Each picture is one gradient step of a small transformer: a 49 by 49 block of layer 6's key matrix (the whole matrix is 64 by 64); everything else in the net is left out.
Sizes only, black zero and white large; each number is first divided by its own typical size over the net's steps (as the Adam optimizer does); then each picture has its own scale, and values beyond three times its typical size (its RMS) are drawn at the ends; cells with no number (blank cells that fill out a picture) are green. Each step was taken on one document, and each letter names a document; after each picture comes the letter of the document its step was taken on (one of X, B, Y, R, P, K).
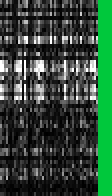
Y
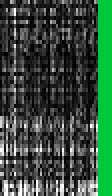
Y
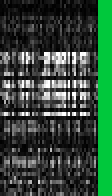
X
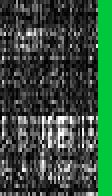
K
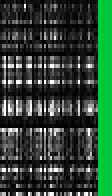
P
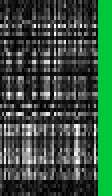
X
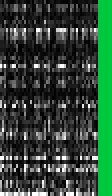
P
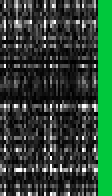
P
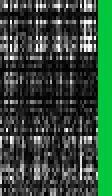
K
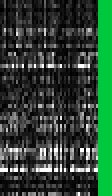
P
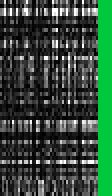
Y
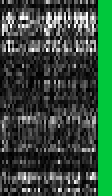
X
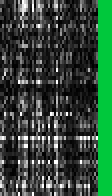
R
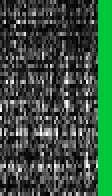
K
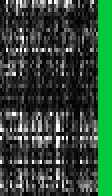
R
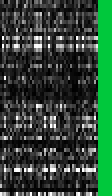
P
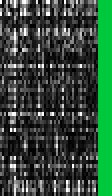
R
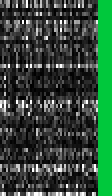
P
